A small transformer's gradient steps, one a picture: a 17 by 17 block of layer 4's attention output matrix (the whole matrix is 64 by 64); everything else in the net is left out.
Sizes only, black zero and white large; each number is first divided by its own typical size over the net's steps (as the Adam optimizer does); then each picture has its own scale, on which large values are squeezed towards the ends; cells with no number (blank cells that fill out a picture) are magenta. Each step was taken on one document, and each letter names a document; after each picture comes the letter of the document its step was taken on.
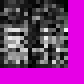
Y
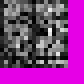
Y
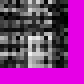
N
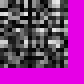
Y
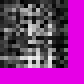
N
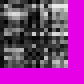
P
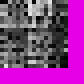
N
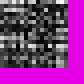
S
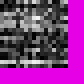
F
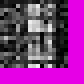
N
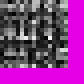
F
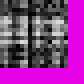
Y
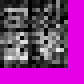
Y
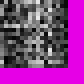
N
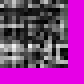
S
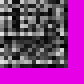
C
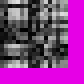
P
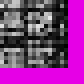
N
